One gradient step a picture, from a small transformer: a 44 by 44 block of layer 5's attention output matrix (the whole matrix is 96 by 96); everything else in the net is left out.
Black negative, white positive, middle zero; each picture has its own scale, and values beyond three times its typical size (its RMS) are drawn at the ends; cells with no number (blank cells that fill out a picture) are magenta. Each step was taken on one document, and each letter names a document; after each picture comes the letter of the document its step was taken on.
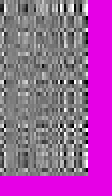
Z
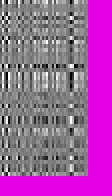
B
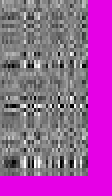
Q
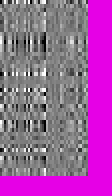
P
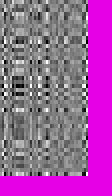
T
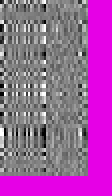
P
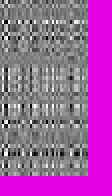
B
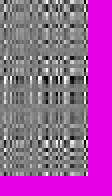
T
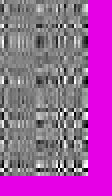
Z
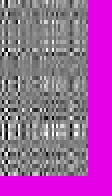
B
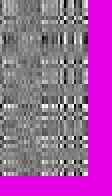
Z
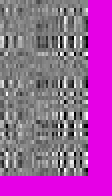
Z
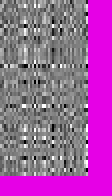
Q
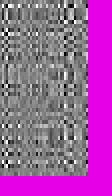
B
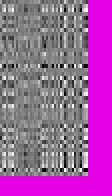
Z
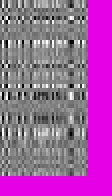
B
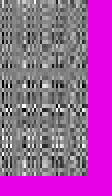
Q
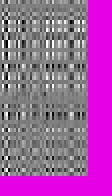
B
